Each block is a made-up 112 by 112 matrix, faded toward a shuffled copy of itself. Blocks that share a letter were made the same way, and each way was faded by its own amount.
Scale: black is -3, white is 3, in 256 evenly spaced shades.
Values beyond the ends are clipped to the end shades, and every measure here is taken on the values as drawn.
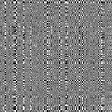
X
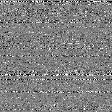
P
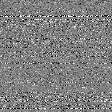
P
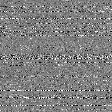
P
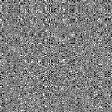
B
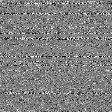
P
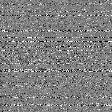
P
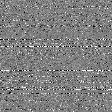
P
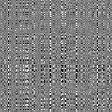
X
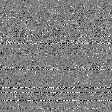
P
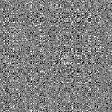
B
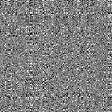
B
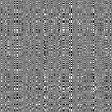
X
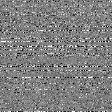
P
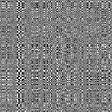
X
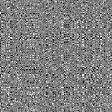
B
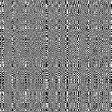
X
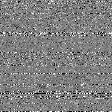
P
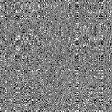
B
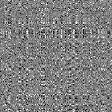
B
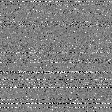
P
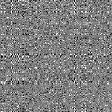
B
